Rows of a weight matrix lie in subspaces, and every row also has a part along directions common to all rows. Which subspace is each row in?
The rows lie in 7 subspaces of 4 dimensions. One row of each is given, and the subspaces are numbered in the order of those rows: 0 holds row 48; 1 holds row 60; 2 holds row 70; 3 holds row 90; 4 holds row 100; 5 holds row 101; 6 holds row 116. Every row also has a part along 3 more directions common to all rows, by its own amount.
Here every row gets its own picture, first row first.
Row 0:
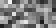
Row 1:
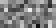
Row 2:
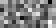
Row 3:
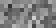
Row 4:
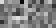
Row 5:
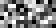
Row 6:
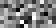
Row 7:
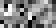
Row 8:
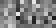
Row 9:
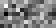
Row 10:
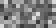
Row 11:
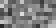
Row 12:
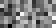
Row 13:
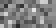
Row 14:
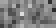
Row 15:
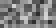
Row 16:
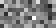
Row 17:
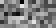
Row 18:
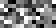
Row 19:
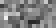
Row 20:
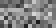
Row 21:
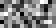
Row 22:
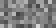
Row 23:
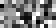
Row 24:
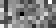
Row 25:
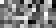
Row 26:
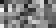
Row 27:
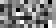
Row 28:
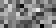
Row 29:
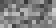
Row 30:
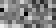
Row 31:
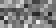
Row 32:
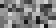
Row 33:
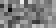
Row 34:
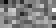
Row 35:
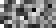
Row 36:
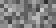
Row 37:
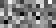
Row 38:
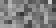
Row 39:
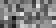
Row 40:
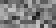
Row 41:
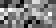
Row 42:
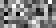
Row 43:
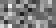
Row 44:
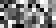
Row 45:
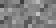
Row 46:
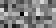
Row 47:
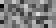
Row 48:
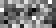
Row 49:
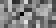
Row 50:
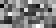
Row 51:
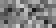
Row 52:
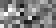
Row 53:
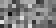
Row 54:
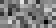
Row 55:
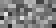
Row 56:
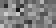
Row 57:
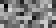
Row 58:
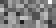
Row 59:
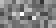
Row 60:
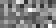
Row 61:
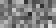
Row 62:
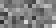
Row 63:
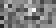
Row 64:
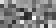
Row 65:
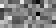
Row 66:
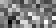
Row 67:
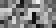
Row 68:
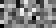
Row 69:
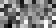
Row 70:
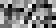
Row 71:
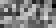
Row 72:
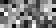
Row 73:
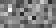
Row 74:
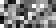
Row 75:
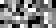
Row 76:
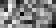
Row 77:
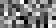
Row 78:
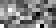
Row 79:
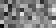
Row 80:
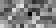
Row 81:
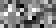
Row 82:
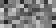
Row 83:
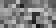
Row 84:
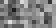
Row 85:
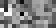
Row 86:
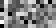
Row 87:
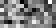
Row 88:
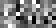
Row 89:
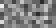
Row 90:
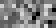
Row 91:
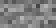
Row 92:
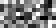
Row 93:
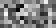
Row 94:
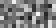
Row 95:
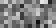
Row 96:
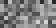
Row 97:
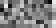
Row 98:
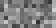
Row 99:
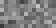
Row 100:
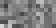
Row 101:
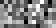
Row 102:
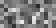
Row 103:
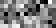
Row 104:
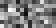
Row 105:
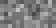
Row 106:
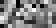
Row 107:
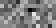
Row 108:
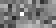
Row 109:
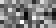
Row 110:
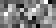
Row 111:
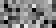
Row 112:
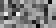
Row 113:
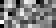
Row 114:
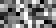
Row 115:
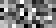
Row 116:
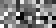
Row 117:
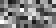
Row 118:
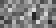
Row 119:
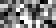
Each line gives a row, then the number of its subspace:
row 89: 5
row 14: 3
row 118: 1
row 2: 6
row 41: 1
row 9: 0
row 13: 4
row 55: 2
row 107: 1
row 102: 6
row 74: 2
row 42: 4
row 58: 6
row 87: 4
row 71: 5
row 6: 0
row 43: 1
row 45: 1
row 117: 3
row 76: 2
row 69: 6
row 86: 2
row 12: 6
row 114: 0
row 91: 6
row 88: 6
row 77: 6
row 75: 5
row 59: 5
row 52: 3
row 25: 5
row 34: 3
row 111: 0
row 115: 4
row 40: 3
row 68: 2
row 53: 2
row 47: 5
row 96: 3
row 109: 0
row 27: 0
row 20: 1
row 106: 2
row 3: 2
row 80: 1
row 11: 5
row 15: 5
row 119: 0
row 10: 3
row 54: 6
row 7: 2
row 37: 1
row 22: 4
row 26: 5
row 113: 2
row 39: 3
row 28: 3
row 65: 1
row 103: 4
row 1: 1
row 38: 4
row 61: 1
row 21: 5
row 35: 2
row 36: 6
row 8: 6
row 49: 4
